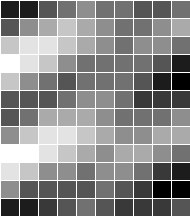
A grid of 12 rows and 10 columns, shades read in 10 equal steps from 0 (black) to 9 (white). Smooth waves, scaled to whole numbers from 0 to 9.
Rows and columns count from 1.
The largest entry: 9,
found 3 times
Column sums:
61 61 63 62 60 55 49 44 38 36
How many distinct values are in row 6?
4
